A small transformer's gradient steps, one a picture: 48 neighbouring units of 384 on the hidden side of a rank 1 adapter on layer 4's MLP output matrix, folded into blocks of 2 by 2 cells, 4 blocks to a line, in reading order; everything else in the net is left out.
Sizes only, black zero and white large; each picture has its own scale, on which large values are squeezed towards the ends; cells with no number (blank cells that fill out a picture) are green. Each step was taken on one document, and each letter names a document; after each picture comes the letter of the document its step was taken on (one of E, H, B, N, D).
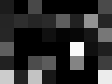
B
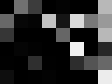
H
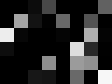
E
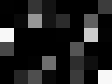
E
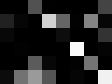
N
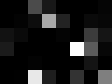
E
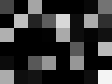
B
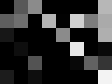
H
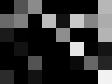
H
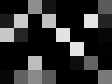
N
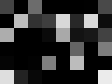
B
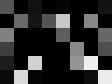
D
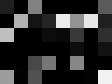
B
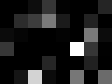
E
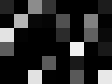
E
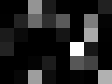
E
